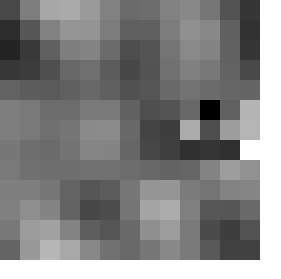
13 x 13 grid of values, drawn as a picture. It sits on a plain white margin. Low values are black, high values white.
The middle left is the calmest part. Values change most from cell to cell in the middle right. No single row or column stands out from its neighbours. An odd patch, rougher than its surroundings, sits in the middle right.
